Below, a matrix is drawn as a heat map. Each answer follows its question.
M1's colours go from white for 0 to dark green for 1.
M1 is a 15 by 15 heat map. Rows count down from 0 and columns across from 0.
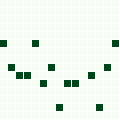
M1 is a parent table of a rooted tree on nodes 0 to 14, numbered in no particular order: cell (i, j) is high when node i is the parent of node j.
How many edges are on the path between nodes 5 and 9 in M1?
2
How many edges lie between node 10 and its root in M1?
0
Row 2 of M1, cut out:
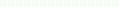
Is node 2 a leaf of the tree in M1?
yes
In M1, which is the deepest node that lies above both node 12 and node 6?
8
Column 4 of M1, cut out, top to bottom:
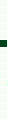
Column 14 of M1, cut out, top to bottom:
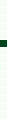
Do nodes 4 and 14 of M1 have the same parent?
yes
